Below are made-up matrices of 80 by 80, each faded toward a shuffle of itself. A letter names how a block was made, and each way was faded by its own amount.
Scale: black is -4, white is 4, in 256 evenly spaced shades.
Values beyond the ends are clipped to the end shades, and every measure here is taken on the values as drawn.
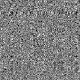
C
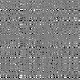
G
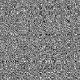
C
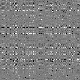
G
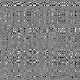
G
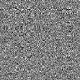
C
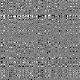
G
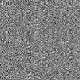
C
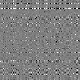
G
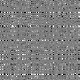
G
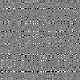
G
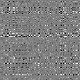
G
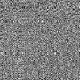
C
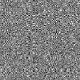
C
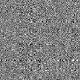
C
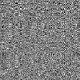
C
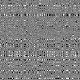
G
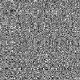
C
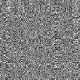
C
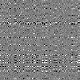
G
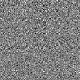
C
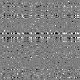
G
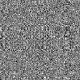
C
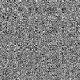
C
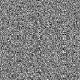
C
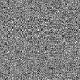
C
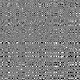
G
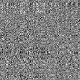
C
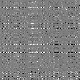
G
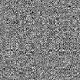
C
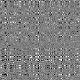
G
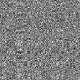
C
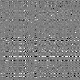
G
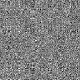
C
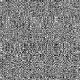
C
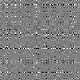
G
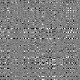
G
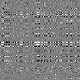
G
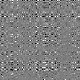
G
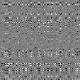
G
